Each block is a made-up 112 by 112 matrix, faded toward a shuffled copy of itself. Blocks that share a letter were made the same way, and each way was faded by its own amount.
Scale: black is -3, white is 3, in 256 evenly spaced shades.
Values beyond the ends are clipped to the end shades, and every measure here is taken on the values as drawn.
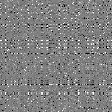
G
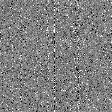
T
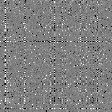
G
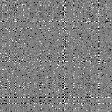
G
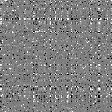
G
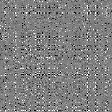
G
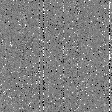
T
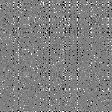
G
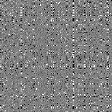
G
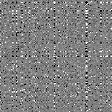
G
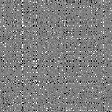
G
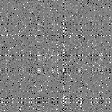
G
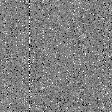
T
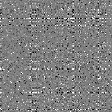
G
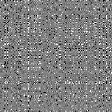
G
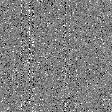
T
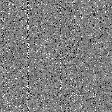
T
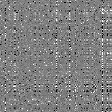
G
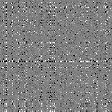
G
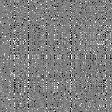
G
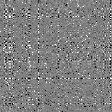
G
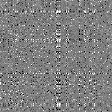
G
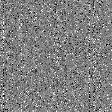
T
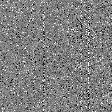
T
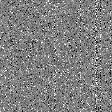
T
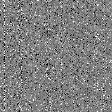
T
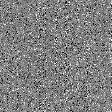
T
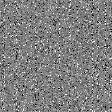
T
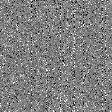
T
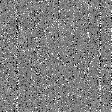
T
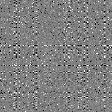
G
